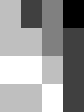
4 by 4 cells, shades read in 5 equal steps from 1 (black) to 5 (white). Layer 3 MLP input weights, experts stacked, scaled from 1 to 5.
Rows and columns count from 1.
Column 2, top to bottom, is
2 4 5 4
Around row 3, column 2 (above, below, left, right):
4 4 5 4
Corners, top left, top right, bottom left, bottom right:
4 1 4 2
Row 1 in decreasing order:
4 3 2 1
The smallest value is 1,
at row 1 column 4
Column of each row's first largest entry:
1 1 1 3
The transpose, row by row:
4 4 5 4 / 2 4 5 4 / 3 3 4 5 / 1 2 2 2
